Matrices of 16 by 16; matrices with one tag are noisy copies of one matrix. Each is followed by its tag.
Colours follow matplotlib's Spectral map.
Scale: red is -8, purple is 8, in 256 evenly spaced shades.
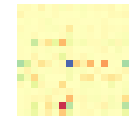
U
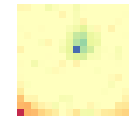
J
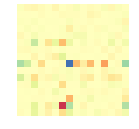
U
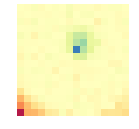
J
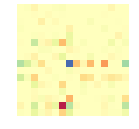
U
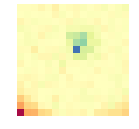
J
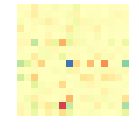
U
